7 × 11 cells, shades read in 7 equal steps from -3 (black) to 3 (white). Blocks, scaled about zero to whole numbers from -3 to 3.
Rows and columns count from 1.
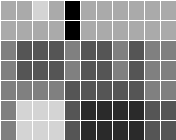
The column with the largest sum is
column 3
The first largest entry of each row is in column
3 1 1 1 1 2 2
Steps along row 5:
same same same down same same same same up same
